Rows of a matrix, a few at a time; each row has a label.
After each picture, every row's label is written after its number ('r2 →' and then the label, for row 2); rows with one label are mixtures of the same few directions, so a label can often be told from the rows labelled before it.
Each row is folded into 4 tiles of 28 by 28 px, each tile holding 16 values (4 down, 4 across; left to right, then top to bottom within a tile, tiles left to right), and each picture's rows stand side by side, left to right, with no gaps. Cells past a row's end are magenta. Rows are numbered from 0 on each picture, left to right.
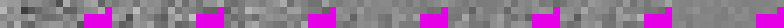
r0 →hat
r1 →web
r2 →hat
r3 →web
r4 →web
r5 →web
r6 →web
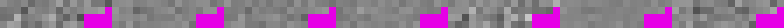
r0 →web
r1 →hat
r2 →web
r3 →hat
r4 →web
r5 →hat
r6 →hat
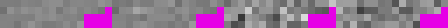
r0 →hat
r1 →hat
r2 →web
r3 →hat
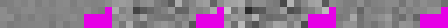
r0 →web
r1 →hat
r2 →hat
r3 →web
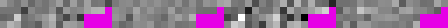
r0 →web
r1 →web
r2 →web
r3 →hat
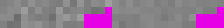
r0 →web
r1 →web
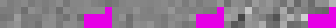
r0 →web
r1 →web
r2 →web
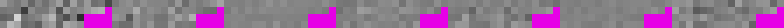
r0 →web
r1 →web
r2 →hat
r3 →hat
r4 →web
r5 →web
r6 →hat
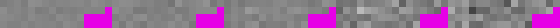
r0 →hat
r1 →hat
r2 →hat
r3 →hat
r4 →hat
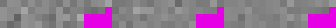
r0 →web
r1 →hat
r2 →web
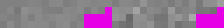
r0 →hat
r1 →web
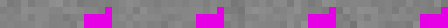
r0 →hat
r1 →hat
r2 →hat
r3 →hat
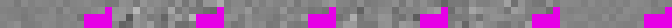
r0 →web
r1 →web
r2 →web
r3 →web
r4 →hat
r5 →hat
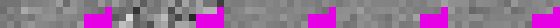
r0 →hat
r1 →web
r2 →hat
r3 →web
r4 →hat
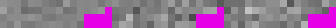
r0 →hat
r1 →web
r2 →hat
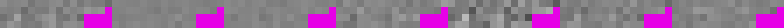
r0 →web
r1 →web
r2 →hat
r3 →web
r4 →web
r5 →web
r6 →hat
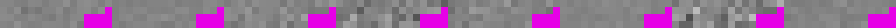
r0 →hat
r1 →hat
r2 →web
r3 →web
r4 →hat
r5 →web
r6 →web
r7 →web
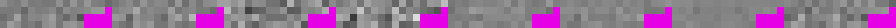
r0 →web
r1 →web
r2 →hat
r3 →web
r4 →hat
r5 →web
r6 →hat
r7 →web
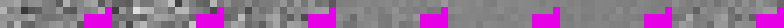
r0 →hat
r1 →hat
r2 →web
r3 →web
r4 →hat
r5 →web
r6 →web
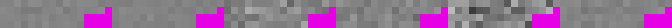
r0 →hat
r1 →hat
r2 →hat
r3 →web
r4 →hat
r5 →hat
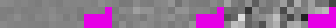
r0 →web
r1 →hat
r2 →web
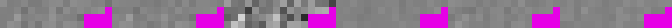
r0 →web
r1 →web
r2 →web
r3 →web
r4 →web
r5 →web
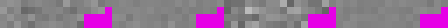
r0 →hat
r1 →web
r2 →hat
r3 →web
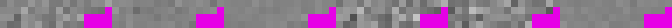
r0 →web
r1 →hat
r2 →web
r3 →web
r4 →hat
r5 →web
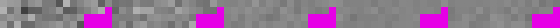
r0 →hat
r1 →hat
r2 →web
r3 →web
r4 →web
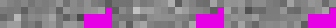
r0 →web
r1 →hat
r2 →hat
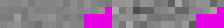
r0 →web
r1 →hat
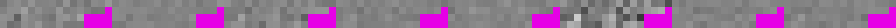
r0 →web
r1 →web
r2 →web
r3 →web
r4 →hat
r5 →web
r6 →hat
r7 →web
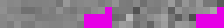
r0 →hat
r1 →web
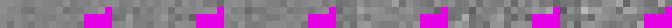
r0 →hat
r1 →web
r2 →hat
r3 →hat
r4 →web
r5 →hat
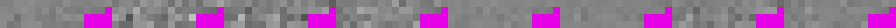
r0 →web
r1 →web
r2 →web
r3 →hat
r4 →web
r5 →web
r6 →web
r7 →hat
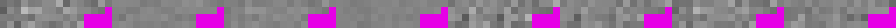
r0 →hat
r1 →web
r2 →hat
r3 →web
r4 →web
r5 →web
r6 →hat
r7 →web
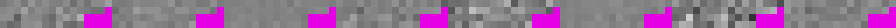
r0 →web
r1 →hat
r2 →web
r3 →web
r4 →hat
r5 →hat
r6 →web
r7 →hat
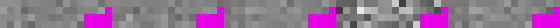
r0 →hat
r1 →web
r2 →hat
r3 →hat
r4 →hat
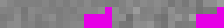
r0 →web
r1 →web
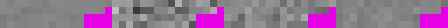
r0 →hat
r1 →hat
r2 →web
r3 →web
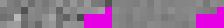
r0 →web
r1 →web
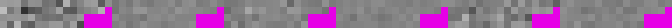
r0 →hat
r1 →hat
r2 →hat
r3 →web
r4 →web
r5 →hat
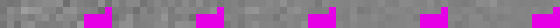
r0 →hat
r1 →web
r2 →hat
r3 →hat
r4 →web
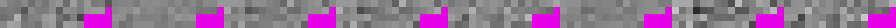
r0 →web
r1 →web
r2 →hat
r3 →hat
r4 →web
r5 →hat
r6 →hat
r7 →web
